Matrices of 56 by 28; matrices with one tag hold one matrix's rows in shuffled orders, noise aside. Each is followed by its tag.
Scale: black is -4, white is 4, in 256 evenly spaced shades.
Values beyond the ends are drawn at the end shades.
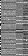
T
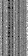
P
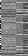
T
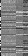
T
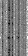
P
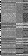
T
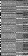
T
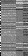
T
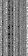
P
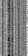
P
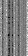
P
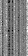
P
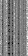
P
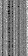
P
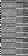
T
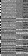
T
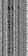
P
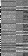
T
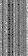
P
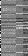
T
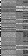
T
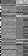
T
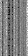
P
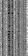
P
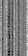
P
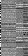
T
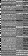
T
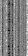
P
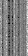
P
